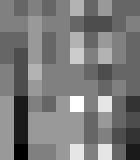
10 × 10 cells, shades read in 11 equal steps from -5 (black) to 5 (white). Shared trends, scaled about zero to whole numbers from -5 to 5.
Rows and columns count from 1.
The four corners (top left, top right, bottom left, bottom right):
0 -1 1 -4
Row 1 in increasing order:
-1 -1 -1 -1 -1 0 0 0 1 2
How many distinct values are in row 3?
4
